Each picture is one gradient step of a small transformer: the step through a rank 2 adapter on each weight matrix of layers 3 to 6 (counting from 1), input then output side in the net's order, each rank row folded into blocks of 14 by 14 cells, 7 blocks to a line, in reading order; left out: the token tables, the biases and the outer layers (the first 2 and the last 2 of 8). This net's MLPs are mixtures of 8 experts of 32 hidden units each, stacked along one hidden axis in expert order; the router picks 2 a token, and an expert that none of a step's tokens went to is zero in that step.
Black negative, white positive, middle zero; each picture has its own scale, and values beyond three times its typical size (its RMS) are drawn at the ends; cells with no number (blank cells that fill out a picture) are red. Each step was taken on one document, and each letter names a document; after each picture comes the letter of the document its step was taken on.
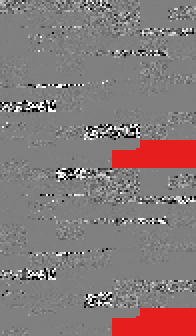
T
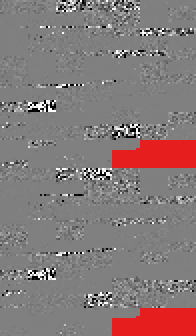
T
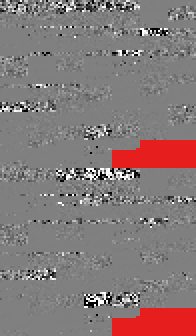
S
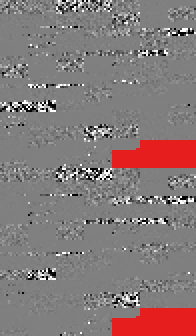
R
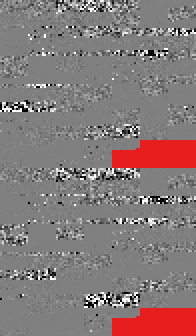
S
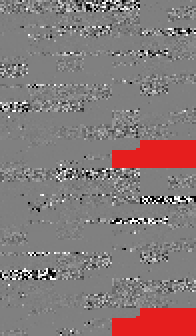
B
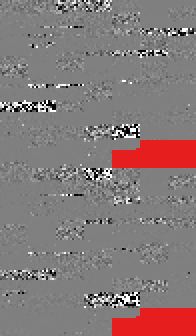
R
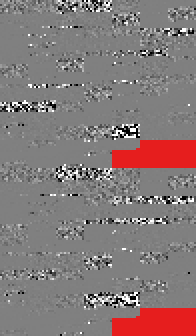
R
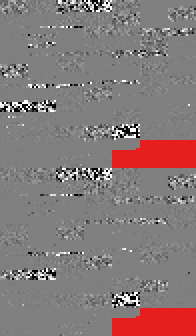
R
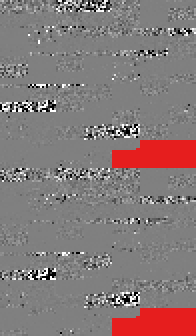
B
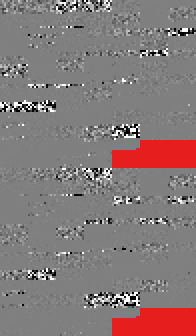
R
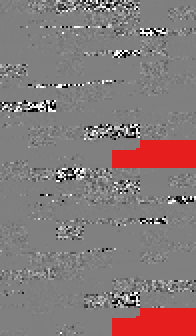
T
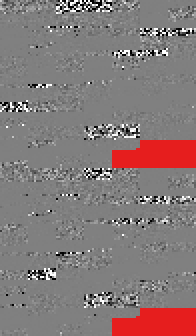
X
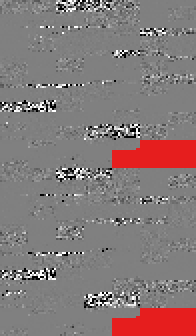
T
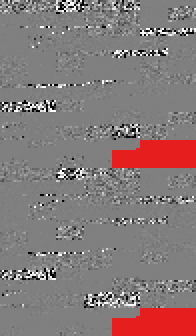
T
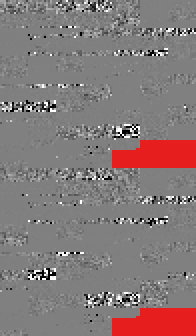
S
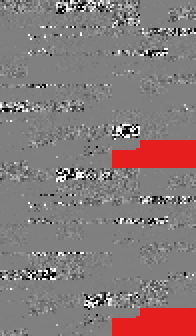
S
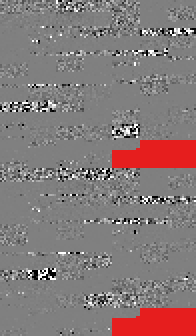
B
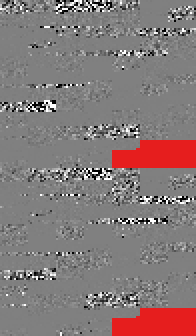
X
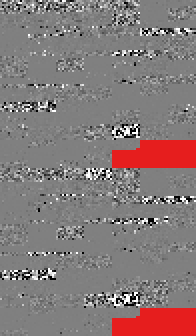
B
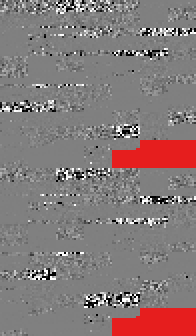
S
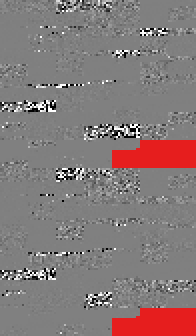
T
